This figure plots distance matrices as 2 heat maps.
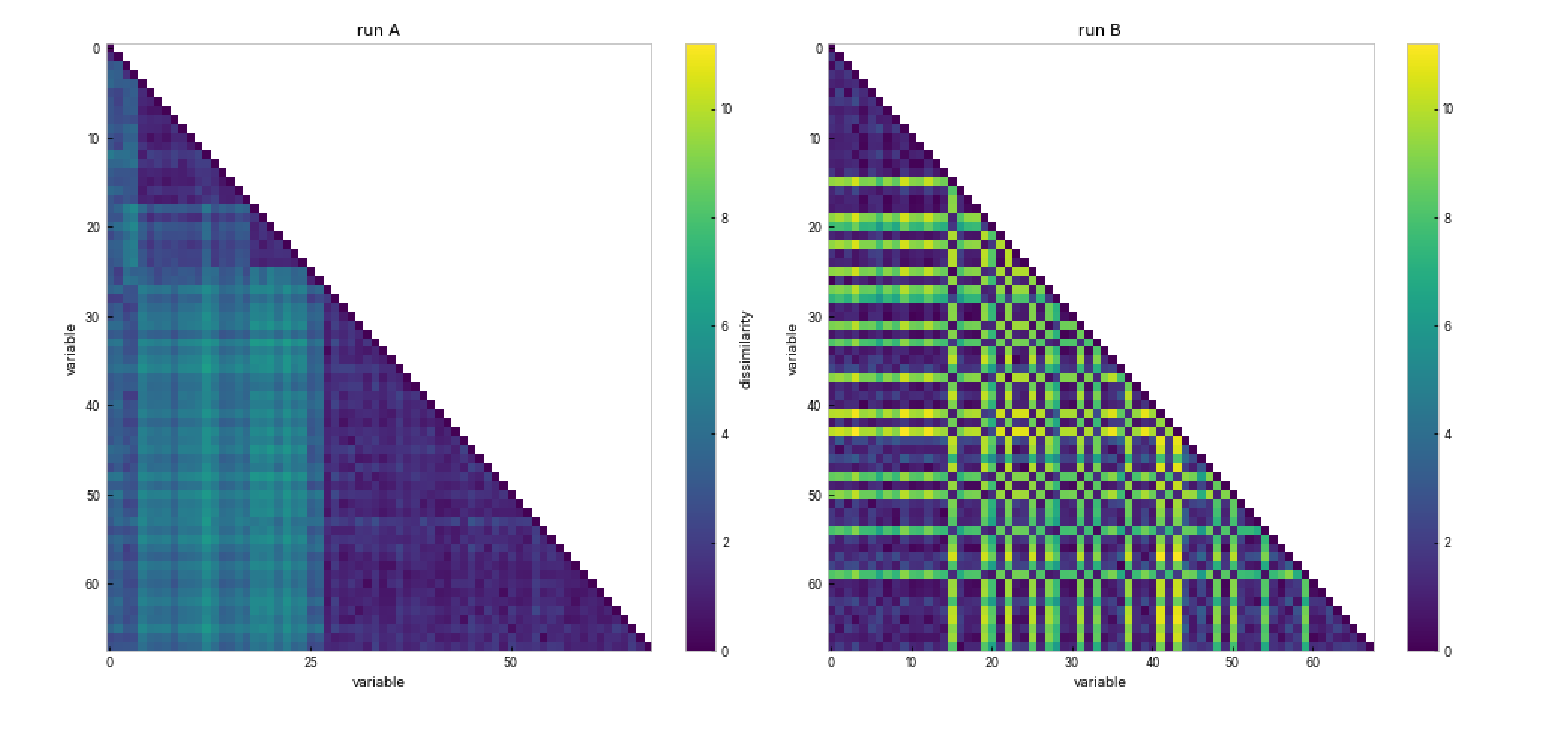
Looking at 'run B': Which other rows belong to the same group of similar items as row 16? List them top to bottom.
0, 1, 2, 3, 4, 5, 6, 7, 8, 9, 10, 11, 12, 13, 14, 17, 18, 21, 23, 24, 26, 29, 30, 32, 34, 35, 36, 38, 39, 40, 42, 44, 45, 46, 47, 49, 51, 52, 53, 55, 56, 57, 58, 60, 61, 62, 63, 64, 65, 66, 67
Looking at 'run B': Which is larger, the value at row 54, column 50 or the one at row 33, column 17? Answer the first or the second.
the second
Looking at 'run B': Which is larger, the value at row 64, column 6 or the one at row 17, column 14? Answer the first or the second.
the first
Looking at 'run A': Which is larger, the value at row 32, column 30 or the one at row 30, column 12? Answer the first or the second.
the second
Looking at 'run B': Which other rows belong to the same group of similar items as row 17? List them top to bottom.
0, 1, 2, 3, 4, 5, 6, 7, 8, 9, 10, 11, 12, 13, 14, 16, 18, 21, 23, 24, 26, 29, 30, 32, 34, 35, 36, 38, 39, 40, 42, 44, 45, 46, 47, 49, 51, 52, 53, 55, 56, 57, 58, 60, 61, 62, 63, 64, 65, 66, 67
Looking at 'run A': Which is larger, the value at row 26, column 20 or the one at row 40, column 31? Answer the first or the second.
the first
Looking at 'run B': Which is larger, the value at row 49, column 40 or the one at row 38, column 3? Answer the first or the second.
the second
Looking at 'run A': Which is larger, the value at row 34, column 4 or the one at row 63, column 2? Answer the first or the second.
the first
